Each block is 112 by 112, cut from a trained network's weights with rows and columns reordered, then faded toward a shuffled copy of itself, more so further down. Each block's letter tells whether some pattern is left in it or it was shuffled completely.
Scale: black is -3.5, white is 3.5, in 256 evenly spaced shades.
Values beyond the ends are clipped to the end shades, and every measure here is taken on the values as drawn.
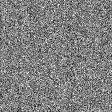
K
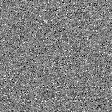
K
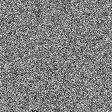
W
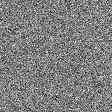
W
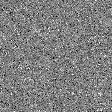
K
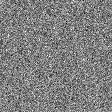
W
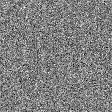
K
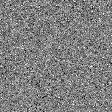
K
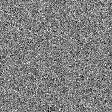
K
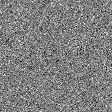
W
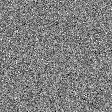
W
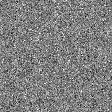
K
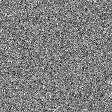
W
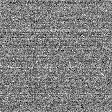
K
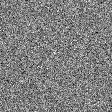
W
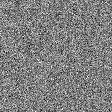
K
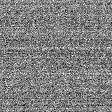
K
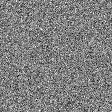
W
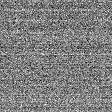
K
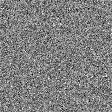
K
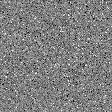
K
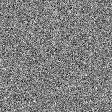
K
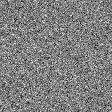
K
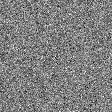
W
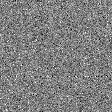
K
